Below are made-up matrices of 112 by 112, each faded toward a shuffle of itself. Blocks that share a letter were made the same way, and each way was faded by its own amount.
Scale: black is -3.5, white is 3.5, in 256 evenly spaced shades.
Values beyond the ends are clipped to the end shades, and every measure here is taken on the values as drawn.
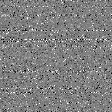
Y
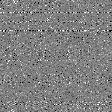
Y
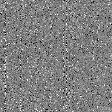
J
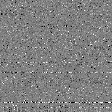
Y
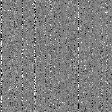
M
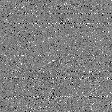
Y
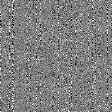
M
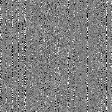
M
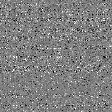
Y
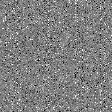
J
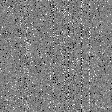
J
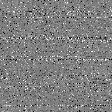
Y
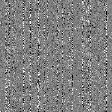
M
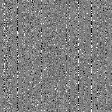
M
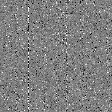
J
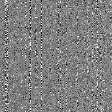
M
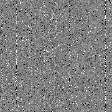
J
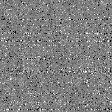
Y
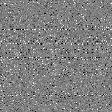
Y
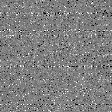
Y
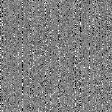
M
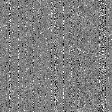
M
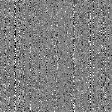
M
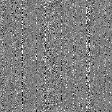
M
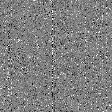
J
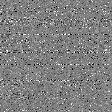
Y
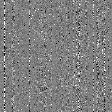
M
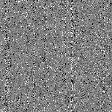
J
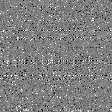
Y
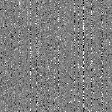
M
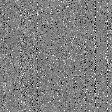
J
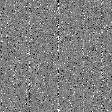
J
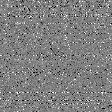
Y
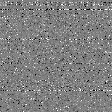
Y
